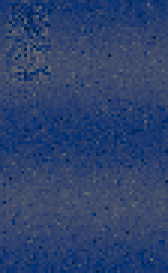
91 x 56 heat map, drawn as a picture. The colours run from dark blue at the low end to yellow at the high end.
The histogram is bell-shaped. Horizontal stripes repeat 2 times down the table. In the top left lies a patch that is rougher than the rest. There is no overall slope. Overall the values sit about 20% of the way up the scale. No row or column stands out. The top left is the roughest part.
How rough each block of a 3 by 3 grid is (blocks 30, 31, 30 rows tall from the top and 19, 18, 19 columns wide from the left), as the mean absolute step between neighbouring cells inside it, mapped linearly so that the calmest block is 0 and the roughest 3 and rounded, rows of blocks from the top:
300
000
000
